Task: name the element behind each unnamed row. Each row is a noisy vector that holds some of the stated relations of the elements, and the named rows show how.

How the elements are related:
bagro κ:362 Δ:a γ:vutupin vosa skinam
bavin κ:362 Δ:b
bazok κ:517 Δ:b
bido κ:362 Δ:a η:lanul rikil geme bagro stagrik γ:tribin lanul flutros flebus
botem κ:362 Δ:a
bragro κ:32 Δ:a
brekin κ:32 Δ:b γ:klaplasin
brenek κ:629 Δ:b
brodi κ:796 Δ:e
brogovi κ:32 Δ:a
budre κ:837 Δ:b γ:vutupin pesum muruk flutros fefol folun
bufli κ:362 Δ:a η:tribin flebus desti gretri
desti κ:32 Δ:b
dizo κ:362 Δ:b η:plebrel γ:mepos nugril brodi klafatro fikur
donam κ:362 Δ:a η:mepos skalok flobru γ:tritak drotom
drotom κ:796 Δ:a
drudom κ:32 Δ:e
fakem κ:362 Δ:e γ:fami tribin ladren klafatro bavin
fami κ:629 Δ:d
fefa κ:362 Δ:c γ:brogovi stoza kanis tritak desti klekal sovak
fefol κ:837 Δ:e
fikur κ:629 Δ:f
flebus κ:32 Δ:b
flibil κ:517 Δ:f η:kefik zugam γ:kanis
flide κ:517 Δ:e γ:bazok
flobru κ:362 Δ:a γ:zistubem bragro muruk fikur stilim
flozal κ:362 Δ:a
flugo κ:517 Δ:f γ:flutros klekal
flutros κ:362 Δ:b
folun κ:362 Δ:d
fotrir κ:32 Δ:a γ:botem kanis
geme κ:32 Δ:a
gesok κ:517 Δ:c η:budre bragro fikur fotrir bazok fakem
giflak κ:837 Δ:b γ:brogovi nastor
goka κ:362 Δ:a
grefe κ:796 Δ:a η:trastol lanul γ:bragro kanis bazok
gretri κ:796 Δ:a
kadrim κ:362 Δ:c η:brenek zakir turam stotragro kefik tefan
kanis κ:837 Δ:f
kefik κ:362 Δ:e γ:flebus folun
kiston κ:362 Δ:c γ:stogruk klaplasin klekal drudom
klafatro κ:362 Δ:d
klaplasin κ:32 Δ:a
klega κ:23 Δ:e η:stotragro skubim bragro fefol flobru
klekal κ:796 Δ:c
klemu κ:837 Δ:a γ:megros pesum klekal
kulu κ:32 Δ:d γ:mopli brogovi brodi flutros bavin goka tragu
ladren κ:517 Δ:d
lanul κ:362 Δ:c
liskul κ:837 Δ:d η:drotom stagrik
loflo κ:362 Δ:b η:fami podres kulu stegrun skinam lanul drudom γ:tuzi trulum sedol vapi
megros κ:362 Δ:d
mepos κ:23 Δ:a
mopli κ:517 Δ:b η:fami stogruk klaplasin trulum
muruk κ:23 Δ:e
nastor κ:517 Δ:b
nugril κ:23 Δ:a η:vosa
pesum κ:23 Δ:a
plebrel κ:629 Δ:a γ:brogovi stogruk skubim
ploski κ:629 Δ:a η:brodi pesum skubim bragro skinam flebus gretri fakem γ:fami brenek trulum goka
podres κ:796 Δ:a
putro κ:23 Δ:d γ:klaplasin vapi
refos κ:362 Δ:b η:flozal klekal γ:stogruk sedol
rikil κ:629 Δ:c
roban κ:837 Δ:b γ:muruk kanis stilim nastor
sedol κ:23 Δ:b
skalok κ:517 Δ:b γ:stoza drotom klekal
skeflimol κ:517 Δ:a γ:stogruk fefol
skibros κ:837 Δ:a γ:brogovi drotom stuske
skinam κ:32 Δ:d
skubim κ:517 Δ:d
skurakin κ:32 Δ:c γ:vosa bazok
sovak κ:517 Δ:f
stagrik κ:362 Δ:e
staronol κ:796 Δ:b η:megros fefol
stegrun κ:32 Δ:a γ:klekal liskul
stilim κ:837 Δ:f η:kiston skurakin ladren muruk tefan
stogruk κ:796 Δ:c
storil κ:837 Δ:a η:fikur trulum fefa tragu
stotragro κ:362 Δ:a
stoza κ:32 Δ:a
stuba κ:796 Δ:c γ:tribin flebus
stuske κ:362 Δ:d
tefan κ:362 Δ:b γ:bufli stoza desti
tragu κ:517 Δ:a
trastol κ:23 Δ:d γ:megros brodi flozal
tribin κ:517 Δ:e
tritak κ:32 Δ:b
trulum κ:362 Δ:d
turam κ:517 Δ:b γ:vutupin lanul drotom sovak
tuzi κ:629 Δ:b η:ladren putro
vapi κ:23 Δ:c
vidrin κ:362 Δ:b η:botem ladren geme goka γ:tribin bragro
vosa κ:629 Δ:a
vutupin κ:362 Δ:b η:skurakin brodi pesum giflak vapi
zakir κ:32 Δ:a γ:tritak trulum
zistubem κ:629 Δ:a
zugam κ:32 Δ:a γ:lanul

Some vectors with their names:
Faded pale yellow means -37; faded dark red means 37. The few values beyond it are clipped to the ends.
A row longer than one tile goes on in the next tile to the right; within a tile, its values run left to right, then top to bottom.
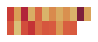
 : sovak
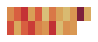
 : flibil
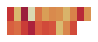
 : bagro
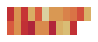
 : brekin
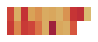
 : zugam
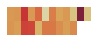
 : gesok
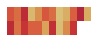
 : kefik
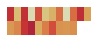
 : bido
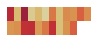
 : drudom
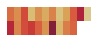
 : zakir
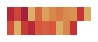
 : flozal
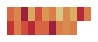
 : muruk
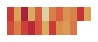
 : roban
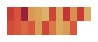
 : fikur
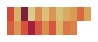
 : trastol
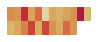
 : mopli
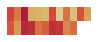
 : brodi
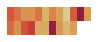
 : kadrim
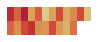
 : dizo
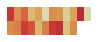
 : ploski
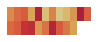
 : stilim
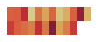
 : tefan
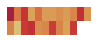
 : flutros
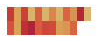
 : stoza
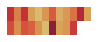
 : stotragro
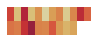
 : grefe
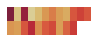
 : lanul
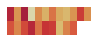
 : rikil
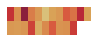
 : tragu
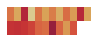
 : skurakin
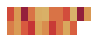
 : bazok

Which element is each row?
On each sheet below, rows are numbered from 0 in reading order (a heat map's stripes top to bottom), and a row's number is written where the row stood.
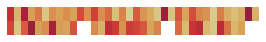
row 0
sedol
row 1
bufli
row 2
klega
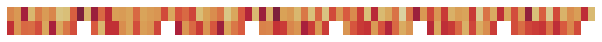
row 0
turam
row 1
megros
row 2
brenek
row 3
pesum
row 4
vidrin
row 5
fefol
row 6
giflak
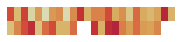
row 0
loflo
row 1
staronol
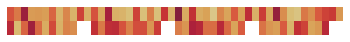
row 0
mepos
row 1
gretri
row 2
desti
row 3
trulum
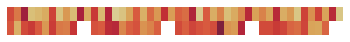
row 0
skubim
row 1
skinam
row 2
kiston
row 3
fotrir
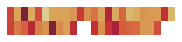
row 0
putro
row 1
stuba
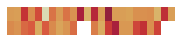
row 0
storil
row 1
tribin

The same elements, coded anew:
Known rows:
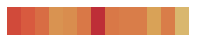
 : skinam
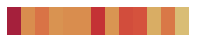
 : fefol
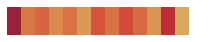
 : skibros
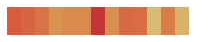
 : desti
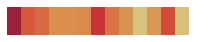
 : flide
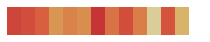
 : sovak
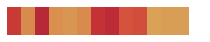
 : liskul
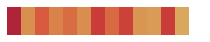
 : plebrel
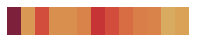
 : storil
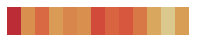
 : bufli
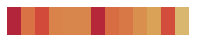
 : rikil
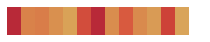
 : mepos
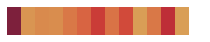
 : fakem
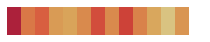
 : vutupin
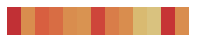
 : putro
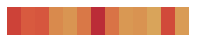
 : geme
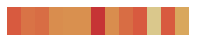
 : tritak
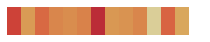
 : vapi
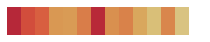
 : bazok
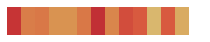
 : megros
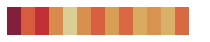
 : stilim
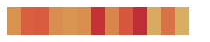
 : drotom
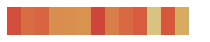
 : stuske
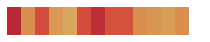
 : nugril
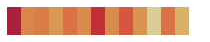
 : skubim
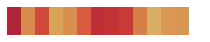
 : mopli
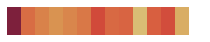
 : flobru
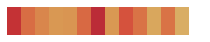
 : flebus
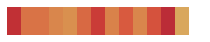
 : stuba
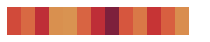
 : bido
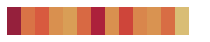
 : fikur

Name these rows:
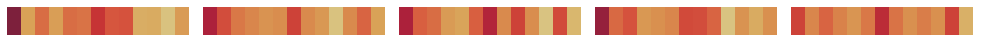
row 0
gesok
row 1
skurakin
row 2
tribin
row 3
flibil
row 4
podres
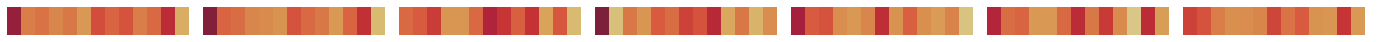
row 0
budre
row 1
roban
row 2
lanul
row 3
ploski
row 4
vosa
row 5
tragu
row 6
zugam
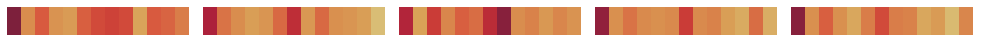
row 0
dizo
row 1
bragro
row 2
loflo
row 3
stotragro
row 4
kadrim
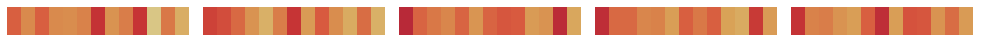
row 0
stogruk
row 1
muruk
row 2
fefa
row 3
tefan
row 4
brodi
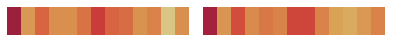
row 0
staronol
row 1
refos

